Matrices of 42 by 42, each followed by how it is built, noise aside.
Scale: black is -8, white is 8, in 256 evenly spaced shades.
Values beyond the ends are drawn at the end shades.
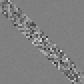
banded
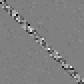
banded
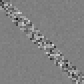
banded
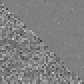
lower triangular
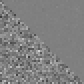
lower triangular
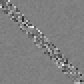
banded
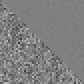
lower triangular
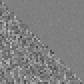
lower triangular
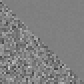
lower triangular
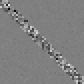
banded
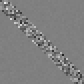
banded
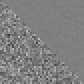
lower triangular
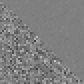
lower triangular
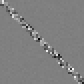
banded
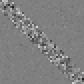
banded
